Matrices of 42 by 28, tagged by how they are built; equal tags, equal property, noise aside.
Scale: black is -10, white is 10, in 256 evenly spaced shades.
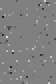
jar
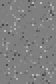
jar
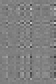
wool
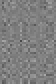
wool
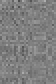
wool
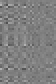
wool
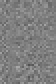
wool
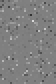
jar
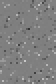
jar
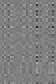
wool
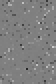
jar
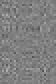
wool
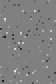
jar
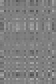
wool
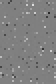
jar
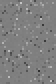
jar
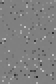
jar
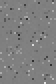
jar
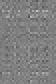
wool
